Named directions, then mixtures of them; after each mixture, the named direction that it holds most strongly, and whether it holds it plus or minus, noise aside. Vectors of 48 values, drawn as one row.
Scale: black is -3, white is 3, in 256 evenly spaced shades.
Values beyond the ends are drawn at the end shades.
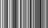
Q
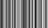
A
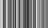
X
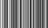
Q, plus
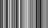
X, minus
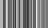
X, plus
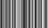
A, plus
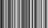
A, plus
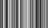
X, minus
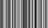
A, plus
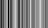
Q, minus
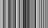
X, plus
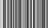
A, minus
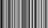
A, plus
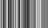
X, plus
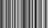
A, plus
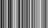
Q, minus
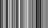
X, minus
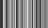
X, minus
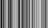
Q, minus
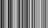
Q, minus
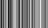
Q, minus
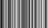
A, plus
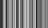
X, minus
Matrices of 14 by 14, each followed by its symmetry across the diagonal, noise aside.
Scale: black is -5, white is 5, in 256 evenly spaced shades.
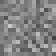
neither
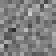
antisymmetric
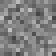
symmetric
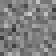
antisymmetric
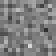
antisymmetric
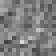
neither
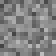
symmetric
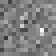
neither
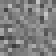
antisymmetric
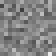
neither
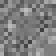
symmetric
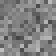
symmetric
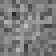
symmetric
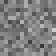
neither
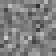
antisymmetric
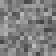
neither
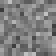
antisymmetric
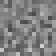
neither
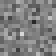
antisymmetric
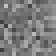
neither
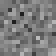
symmetric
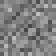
symmetric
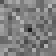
symmetric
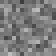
neither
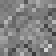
symmetric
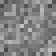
symmetric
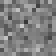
antisymmetric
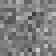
neither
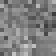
antisymmetric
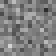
antisymmetric
